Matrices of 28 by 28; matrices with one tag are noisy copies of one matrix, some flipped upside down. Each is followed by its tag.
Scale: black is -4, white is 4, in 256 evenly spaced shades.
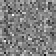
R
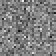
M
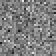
M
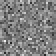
R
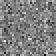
R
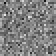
R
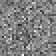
M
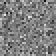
R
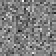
M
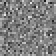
R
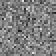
M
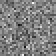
M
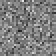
M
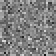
R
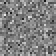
R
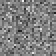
M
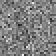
M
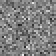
M
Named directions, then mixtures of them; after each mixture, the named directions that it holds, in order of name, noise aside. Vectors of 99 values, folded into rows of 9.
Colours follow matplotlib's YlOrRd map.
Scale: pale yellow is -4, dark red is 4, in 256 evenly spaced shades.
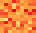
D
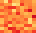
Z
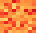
D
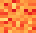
D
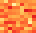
D, Z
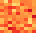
Z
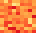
Z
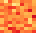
Z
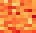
Z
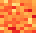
Z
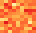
D, Z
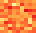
D, Z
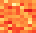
D, Z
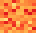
D
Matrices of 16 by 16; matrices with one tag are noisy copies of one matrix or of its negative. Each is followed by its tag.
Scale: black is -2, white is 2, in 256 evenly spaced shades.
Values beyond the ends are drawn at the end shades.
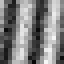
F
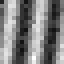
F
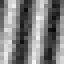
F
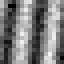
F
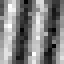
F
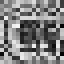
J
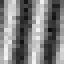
F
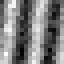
F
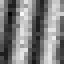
F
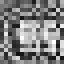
J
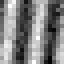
F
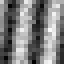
F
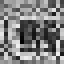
J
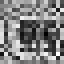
J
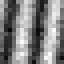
F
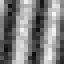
F
